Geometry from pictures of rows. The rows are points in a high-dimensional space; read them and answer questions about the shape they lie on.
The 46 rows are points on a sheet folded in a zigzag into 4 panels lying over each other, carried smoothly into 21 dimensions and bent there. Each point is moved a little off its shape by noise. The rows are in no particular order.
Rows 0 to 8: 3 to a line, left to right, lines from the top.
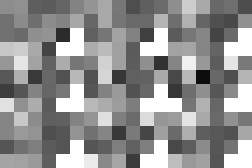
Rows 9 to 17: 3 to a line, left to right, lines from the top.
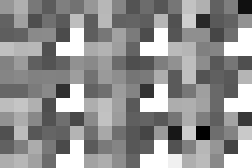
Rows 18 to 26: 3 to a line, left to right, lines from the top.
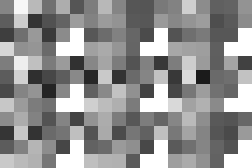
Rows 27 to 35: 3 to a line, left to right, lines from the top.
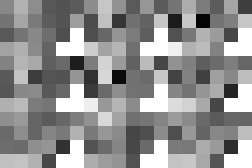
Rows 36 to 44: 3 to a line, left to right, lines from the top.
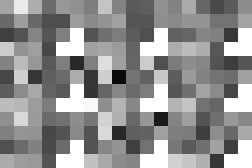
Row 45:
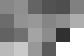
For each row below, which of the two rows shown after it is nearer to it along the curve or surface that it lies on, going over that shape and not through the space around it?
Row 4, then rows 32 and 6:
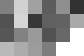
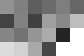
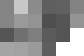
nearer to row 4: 6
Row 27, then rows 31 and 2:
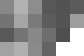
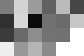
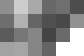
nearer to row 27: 2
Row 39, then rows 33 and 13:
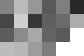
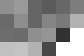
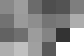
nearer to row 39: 13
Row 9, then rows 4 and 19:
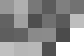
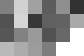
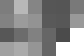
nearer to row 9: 4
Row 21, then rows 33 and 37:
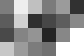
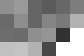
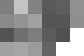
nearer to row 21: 37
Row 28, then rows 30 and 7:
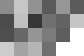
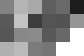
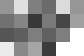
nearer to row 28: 7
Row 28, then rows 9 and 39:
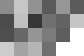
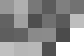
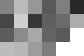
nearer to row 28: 9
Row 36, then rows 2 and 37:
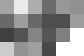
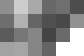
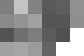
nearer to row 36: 2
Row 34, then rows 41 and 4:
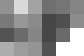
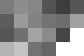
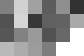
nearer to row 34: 41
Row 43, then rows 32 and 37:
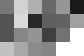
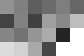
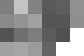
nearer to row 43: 37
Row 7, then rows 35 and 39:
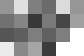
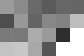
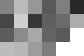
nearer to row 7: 35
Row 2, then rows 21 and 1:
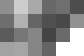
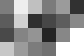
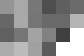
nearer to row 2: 21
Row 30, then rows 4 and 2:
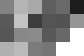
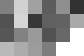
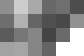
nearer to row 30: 2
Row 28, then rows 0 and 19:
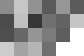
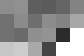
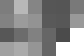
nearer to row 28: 0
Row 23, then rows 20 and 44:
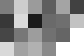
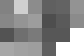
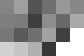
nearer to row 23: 44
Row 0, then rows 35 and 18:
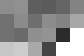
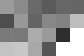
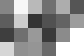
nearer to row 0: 35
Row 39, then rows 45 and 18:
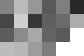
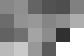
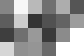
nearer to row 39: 18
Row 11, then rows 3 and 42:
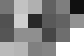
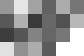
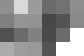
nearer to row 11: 42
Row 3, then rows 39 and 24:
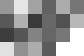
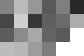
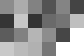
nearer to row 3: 24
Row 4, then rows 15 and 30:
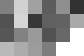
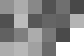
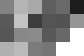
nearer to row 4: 15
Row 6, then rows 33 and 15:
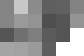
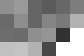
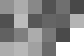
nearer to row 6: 15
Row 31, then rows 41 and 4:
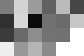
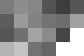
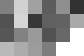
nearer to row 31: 4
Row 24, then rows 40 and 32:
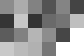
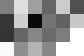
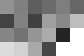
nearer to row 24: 40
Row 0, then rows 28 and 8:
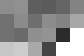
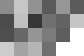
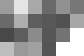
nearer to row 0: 28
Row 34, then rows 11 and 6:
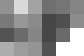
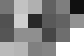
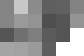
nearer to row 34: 6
